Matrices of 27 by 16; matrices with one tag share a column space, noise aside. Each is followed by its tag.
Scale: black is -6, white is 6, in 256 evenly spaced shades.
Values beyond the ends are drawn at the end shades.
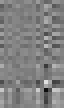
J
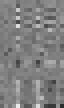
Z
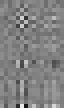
Z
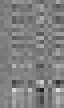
J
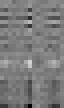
Z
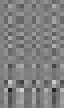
J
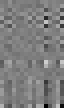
Z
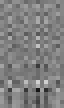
J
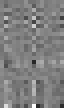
Z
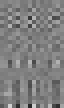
Z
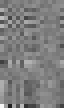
Z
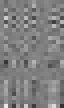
Z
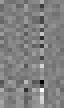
J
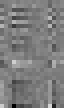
Z
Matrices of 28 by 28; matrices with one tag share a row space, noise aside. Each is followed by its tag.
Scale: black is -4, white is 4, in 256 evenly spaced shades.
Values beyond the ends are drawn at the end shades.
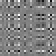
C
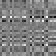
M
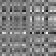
M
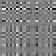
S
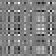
C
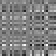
M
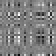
C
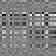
M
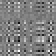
C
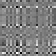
S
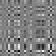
C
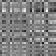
M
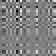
S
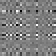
S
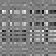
M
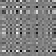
S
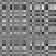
M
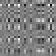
C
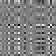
C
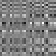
M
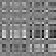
M
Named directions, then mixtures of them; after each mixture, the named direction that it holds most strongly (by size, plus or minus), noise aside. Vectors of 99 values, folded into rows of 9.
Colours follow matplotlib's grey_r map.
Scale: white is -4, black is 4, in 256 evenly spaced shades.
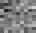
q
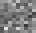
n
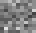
n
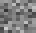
n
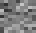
q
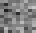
q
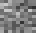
q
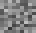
q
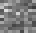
q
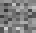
n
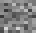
n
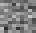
n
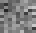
q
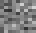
q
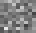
n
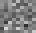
n
